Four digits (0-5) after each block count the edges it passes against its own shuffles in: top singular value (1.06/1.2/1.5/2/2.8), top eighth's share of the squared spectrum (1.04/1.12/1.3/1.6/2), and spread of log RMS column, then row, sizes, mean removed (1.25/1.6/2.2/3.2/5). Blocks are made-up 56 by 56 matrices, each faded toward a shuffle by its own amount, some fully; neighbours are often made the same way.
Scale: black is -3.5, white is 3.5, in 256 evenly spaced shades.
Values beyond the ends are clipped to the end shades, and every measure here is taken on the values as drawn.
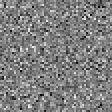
4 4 2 2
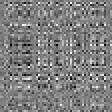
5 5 3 4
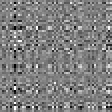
5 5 3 4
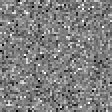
0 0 0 0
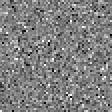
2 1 0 0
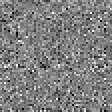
3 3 1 1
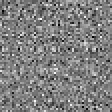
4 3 2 2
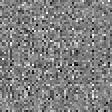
4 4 2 2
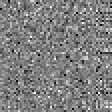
4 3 2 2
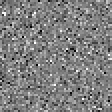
2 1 0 0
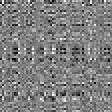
4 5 3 3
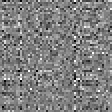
4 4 3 2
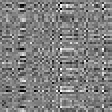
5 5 3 3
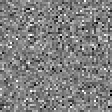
3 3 1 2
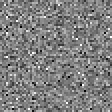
3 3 1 1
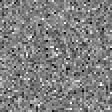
1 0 0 0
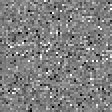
0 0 0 1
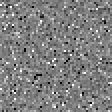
0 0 0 0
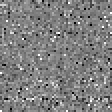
1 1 0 1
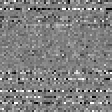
3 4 0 4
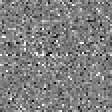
1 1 0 2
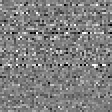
2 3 0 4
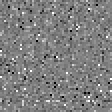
1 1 0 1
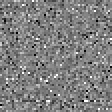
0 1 0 1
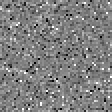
0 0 0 1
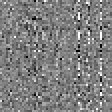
4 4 3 1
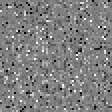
2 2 1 0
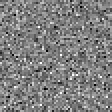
0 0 0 0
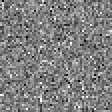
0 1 1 0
